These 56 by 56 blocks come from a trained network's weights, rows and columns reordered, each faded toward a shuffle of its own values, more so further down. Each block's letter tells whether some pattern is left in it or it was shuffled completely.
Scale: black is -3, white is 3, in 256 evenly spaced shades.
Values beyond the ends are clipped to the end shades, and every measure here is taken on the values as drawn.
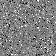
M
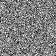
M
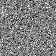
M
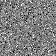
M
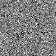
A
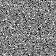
M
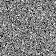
M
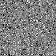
A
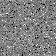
M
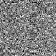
A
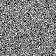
M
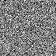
M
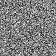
M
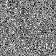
A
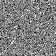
M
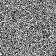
M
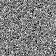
M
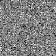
A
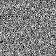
A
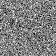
M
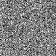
A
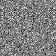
A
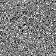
A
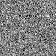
A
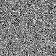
A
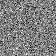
M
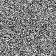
M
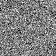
M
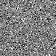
A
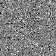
A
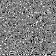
A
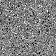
M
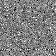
A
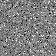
M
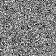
A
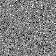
A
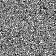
M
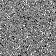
M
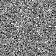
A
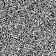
A
